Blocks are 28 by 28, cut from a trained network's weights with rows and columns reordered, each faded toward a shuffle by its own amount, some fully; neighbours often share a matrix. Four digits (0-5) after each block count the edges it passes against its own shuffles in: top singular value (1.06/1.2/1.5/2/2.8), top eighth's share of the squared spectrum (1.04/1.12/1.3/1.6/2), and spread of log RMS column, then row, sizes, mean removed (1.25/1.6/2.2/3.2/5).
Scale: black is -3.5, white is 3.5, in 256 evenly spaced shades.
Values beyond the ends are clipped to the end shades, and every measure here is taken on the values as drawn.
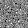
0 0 0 0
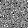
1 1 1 0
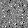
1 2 0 0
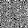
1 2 1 1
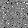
0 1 0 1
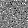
0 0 0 0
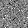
0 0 0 0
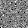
1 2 1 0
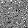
0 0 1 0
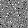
0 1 0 0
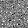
1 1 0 0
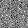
1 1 0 0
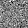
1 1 0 0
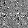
2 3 1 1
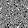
1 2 1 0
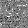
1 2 1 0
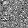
2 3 1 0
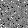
0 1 0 0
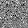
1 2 0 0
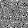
2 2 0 1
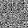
3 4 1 2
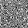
2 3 0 1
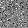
0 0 0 0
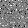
0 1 0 1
